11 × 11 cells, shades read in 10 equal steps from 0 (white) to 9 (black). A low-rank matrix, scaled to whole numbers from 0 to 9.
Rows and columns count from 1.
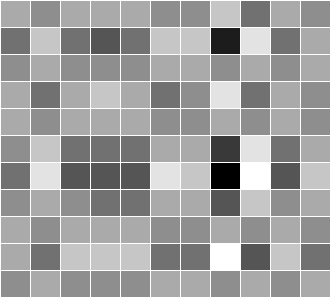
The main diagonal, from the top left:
3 2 4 2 3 3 2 6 4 2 3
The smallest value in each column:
3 1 2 2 2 1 2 0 0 2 2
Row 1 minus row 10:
0 -1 1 1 1 -1 -1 2 -1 1 -1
